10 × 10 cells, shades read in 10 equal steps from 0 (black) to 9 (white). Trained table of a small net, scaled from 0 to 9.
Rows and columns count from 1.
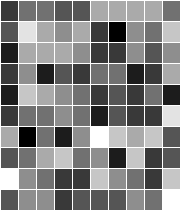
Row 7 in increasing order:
0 1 3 4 5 6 6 7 7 9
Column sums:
32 48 46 39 38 41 34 43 36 53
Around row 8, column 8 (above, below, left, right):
6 4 1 2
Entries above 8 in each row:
0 0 0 0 0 0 1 0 1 1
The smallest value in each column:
1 0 1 1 2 1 0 1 2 1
